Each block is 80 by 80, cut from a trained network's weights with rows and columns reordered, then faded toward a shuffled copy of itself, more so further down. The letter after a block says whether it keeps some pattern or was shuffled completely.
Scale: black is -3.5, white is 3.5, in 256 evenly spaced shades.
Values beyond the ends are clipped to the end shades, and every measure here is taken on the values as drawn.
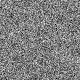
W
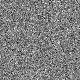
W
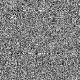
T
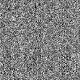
T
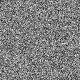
W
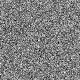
W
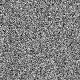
W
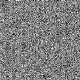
T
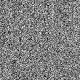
T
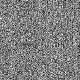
T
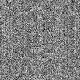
T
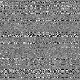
T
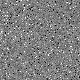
W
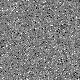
W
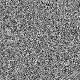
T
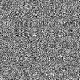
T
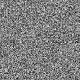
T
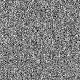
T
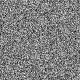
W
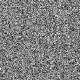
T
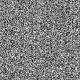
T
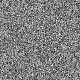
W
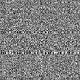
T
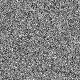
W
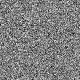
W
